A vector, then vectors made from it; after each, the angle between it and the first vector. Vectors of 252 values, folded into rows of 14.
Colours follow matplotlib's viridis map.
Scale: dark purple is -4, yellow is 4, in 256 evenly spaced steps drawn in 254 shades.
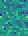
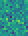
orthogonal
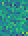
orthogonal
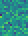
nearly parallel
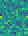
nearly parallel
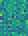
partly opposed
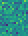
orthogonal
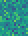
partly aligned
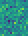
orthogonal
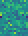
nearly opposite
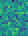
partly opposed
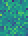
partly opposed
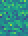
nearly opposite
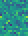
nearly parallel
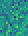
partly aligned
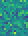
nearly opposite
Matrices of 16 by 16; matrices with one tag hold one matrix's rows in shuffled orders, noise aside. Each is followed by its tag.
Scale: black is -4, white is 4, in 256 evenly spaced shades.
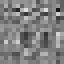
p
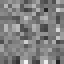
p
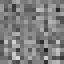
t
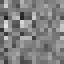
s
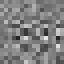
p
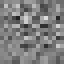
p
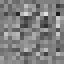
p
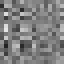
s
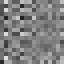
s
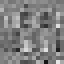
p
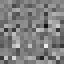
t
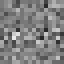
t
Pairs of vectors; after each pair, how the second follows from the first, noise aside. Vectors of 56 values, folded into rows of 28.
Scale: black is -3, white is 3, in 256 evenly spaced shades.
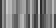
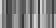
negated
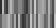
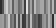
sign-scrambled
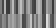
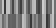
negated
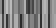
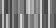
negated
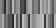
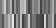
negated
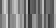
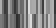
negated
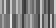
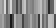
sign-scrambled
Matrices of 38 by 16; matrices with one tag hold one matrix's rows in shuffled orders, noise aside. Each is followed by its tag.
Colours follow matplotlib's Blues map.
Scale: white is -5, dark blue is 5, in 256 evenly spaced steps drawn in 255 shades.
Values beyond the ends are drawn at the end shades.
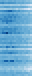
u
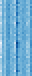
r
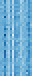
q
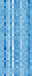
q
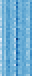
r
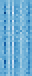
q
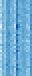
r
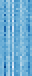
q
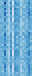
q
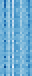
q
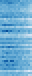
u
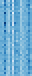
q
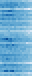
u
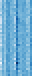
r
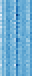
r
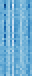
q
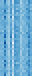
q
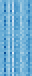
q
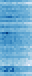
u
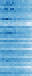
u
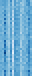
q
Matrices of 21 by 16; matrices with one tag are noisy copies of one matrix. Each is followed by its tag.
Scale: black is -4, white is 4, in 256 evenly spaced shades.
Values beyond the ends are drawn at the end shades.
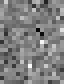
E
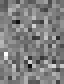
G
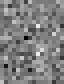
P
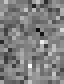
E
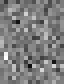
G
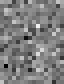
P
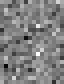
P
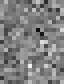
E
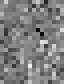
E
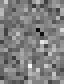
E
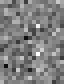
P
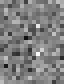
P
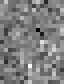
E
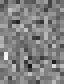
G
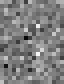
P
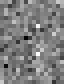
P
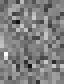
G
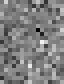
E
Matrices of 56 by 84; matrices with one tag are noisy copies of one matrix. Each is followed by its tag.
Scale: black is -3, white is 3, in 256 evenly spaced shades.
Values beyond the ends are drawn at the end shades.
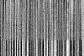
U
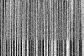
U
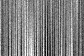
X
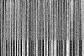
U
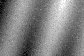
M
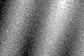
M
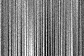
X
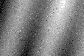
M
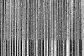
U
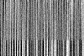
U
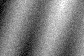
M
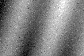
M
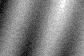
M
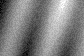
M
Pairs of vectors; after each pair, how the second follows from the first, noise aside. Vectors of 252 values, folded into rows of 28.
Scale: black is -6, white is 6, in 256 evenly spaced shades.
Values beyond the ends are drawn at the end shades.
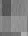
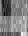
scaled up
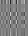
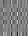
reversed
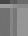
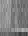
reversed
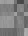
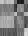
scaled up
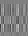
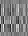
scaled up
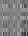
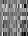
scaled up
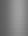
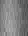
reversed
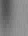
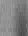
reversed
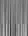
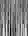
scaled up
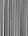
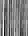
scaled up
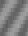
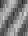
scaled up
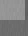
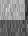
scaled up
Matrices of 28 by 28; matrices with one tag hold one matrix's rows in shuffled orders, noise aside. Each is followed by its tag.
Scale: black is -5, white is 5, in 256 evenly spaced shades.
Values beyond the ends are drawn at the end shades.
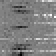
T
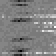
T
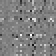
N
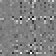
N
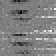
T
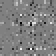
N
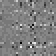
N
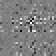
N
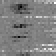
T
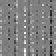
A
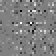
N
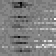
T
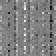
A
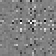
N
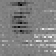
T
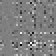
N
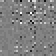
N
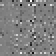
N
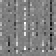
A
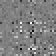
N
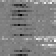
T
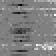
T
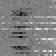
T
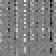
A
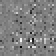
N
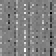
A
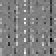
A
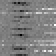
T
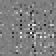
N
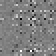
N
